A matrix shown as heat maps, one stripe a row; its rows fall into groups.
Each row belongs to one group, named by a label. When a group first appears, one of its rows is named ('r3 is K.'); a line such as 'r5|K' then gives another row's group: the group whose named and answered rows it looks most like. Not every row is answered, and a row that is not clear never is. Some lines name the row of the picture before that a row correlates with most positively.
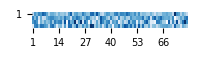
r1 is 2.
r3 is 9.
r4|2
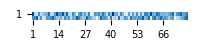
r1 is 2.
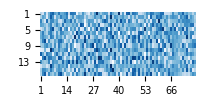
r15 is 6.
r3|2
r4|9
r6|9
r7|6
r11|9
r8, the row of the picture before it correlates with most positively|2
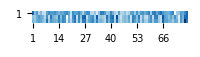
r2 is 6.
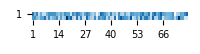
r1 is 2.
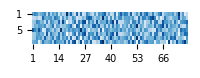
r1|6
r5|9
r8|9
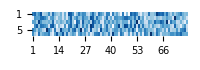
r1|9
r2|2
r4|2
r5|9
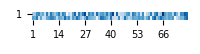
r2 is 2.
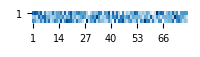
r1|9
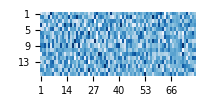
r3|6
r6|9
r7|9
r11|2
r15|9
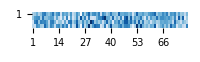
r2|6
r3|2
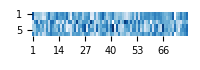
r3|2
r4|6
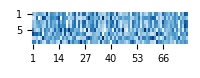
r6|9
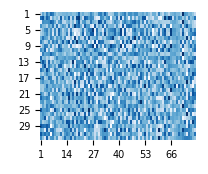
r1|2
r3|2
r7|6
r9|6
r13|9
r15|9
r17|9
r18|6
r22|9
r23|9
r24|2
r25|9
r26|6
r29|9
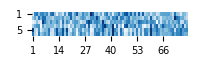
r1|2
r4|6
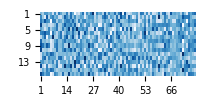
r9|9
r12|2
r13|6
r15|2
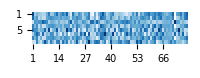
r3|2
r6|6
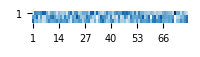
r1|2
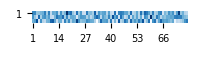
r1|6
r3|2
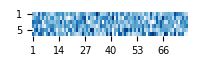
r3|9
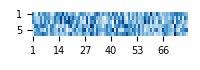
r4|2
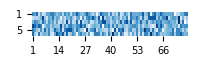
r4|9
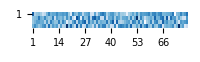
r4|6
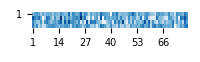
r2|9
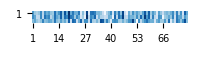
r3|9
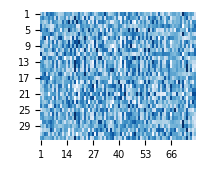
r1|2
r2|6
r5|9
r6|2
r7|2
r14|6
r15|6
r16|2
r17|9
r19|6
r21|9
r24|9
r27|6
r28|2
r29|2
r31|6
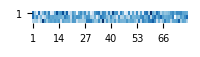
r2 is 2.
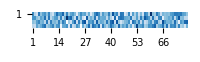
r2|6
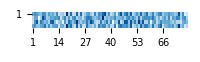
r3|2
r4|6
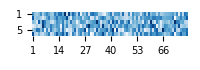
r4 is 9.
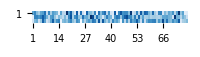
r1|6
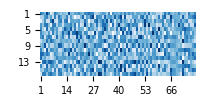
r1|9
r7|9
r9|2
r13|2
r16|2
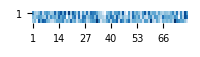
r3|2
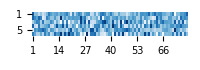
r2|9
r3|6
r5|2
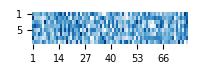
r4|9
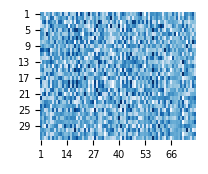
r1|9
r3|2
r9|6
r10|9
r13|2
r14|9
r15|6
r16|2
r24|9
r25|6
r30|6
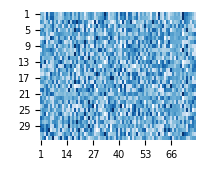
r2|2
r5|6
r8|2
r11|6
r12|9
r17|6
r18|6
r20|9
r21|2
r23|9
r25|6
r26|2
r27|9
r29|9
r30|9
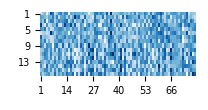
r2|6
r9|9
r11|6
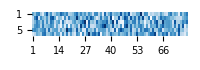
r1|9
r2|2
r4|6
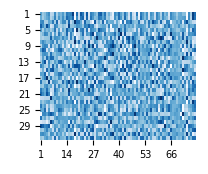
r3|6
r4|9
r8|6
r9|6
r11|6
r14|6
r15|2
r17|6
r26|2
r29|9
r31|6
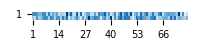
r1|6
